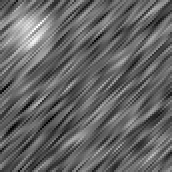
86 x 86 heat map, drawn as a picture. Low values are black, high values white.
Grain: diagonal, up to the right. Bumps: one, in the top left. Odd rows or columns: none. Ninth with the highest average: top left. Mirror symmetry: none.
